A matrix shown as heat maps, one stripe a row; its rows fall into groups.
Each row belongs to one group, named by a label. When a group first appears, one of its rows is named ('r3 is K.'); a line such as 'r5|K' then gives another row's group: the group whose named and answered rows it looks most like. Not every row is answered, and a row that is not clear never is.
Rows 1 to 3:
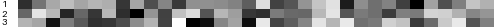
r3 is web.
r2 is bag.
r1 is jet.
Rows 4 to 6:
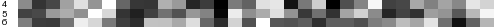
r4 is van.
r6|van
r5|van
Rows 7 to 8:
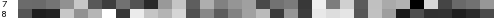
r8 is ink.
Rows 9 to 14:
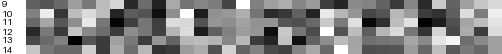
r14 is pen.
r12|web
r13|bag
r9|van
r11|web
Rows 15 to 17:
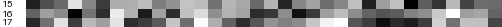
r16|bag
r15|ink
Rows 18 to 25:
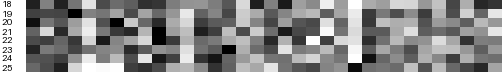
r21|web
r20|web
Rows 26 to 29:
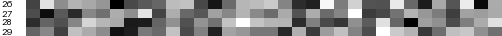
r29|web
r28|van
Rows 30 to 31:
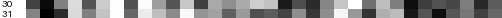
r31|ink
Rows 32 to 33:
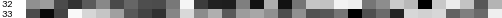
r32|web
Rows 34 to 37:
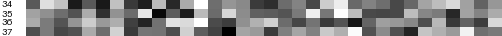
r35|pen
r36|van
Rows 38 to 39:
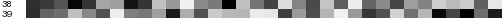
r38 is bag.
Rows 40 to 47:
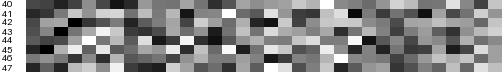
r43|van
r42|bag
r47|van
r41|jet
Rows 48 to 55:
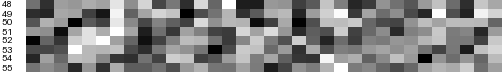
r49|jet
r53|van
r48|jet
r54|web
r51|van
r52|van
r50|bag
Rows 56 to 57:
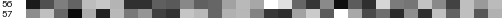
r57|pen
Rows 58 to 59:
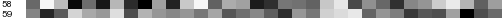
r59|ink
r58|bag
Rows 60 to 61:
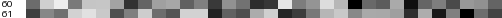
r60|jet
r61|ink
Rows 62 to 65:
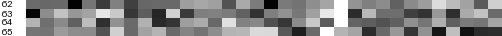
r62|bag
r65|ink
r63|jet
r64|pen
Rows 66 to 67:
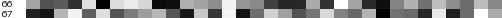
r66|pen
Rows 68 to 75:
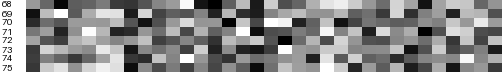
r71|web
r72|pen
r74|bag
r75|jet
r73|jet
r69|jet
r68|web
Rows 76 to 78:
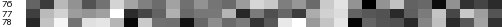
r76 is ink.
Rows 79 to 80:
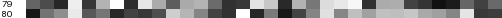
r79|ink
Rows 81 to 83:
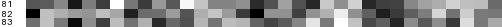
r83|pen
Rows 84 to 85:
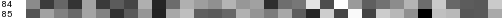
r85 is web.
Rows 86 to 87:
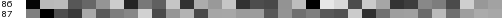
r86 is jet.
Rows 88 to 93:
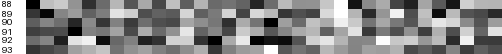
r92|web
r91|pen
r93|ink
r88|jet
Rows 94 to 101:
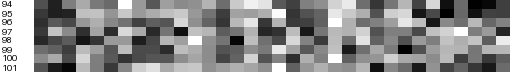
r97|bag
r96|web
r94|ink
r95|ink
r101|ink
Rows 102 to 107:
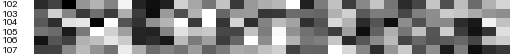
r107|ink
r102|van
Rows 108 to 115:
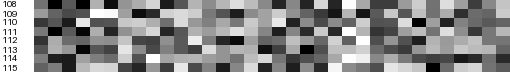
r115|web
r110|ink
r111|pen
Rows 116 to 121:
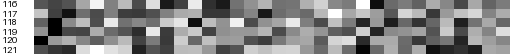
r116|pen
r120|jet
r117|web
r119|pen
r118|jet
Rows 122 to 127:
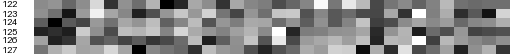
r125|ink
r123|van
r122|pen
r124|pen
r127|jet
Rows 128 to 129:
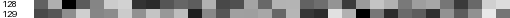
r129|jet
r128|van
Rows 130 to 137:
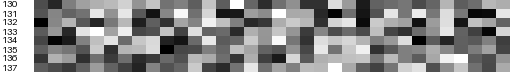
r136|bag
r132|jet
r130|jet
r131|van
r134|ink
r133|van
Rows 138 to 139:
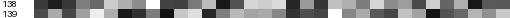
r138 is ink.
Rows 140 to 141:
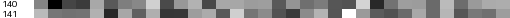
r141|pen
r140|pen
